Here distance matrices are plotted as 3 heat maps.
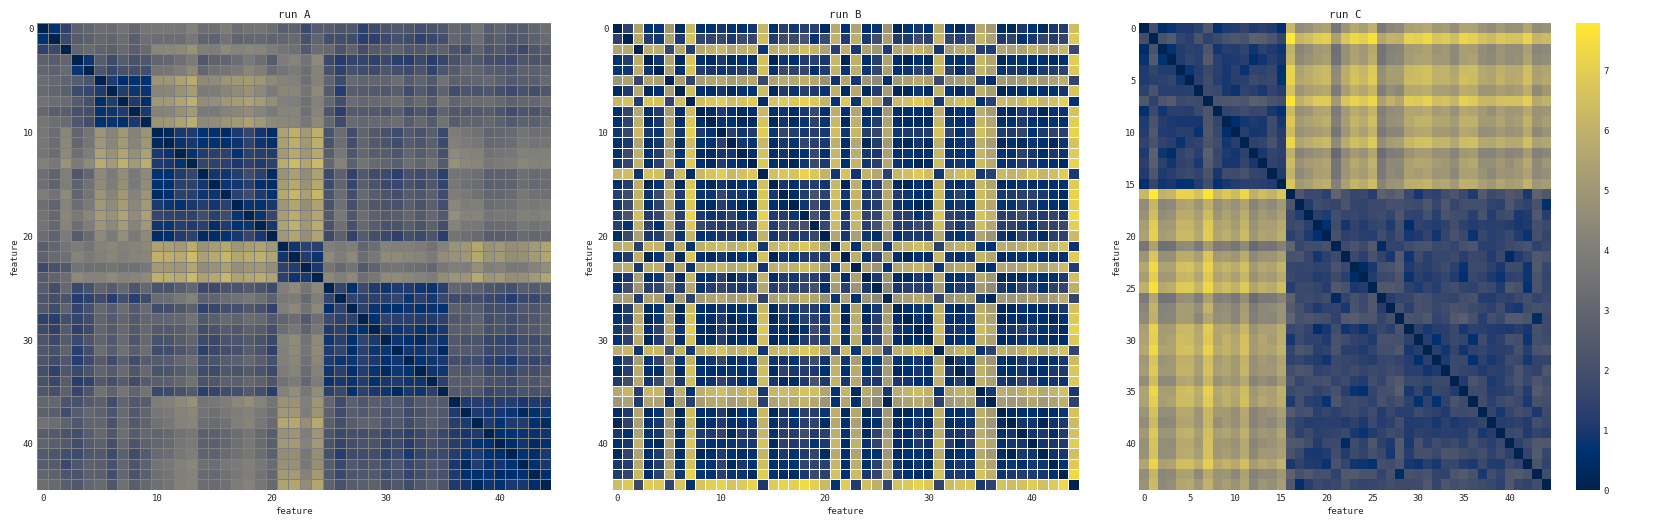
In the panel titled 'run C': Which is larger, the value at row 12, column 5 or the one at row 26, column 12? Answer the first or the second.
the second
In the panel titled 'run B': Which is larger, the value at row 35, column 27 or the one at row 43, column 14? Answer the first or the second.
the second
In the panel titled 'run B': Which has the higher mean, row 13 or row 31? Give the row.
31
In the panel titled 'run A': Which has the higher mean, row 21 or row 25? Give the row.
21
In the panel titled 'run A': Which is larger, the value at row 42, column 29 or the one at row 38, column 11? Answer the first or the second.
the second
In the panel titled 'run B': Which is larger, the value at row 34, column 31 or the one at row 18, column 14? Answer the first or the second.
the second
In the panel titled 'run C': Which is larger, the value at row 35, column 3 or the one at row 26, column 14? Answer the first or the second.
the first
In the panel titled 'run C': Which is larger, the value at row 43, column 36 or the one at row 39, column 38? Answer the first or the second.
the first
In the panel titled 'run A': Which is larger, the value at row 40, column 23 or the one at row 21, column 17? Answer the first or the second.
the second
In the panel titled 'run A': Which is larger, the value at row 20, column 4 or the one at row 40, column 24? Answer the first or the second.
the second
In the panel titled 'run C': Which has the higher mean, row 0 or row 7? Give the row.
7
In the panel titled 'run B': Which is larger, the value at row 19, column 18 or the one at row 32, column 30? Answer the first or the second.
the first
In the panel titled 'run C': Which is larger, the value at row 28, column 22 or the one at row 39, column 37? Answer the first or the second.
the first
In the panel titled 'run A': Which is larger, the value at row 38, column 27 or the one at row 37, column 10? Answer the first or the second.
the second
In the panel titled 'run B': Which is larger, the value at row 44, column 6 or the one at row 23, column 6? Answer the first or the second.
the first
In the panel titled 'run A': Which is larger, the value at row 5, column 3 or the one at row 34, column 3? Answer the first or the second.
the first
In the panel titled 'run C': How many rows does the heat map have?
45
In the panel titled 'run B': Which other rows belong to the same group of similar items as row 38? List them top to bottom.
0, 1, 3, 4, 6, 8, 9, 10, 11, 12, 13, 15, 16, 17, 18, 19, 20, 22, 24, 25, 27, 28, 29, 30, 32, 33, 34, 37, 39, 40, 41, 42, 43
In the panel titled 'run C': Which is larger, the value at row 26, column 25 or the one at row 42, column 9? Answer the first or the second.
the second
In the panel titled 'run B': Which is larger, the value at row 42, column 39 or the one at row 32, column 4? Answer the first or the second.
the second
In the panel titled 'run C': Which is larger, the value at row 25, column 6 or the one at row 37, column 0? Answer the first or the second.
the first
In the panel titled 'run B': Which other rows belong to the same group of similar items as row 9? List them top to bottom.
0, 1, 3, 4, 6, 8, 10, 11, 12, 13, 15, 16, 17, 18, 19, 20, 22, 24, 25, 27, 28, 29, 30, 32, 33, 34, 37, 38, 39, 40, 41, 42, 43
